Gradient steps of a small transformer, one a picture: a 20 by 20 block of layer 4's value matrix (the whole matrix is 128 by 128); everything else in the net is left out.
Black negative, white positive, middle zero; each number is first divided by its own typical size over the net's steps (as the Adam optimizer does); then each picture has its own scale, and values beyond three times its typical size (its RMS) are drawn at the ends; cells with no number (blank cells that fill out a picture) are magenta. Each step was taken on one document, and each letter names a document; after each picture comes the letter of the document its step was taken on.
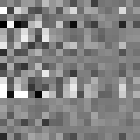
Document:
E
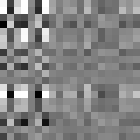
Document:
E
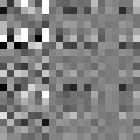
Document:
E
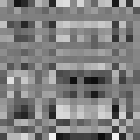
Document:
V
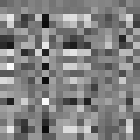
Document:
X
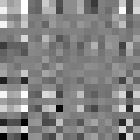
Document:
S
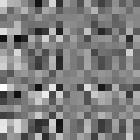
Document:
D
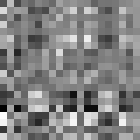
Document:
D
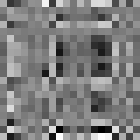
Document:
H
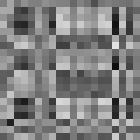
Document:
V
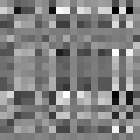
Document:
V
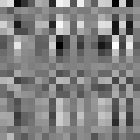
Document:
V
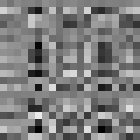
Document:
D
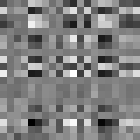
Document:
D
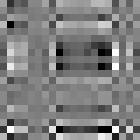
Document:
H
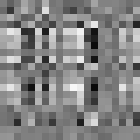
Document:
X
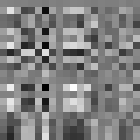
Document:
X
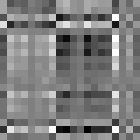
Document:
H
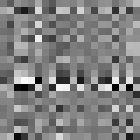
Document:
V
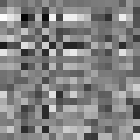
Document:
X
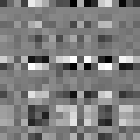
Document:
D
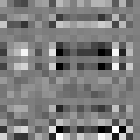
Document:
H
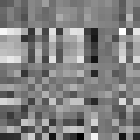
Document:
X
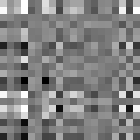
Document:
S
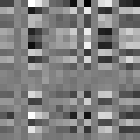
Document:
D
